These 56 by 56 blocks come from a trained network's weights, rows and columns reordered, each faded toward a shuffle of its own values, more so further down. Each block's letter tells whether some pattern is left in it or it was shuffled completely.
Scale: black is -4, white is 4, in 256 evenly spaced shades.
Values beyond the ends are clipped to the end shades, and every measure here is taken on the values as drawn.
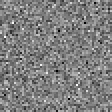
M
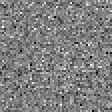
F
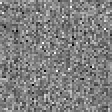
F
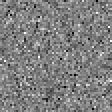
M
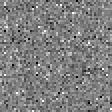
F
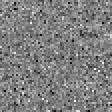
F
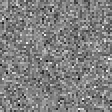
M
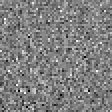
F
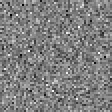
M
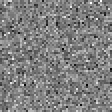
M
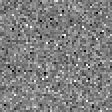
M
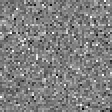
F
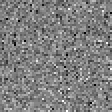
M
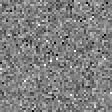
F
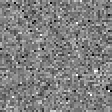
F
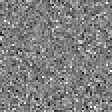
F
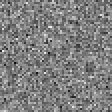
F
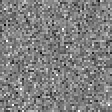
M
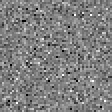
M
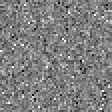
M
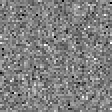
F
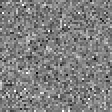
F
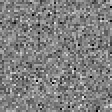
F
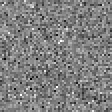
F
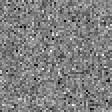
M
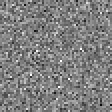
F
